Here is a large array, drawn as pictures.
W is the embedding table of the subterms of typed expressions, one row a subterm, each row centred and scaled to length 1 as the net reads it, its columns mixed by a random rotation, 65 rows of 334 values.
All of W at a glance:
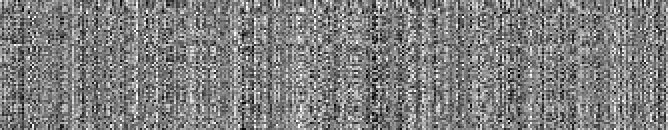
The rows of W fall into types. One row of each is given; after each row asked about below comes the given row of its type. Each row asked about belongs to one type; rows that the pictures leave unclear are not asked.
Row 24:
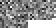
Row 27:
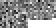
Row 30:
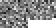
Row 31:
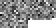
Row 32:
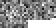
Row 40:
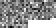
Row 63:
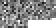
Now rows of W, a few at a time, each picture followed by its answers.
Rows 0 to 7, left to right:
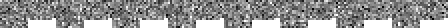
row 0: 30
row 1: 30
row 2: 30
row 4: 31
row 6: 24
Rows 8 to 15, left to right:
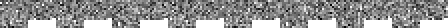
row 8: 32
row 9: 63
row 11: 63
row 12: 40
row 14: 30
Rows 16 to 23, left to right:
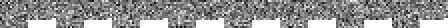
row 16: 24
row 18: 63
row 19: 32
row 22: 31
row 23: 27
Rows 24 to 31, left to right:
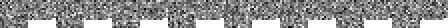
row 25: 27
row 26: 40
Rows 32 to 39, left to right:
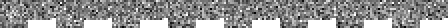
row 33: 63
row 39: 32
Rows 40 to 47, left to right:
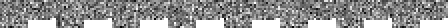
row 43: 30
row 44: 27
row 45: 40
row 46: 30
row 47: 40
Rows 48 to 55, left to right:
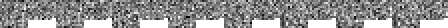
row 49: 40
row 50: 27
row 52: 31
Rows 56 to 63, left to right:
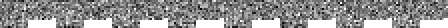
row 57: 32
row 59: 40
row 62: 63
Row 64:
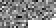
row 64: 24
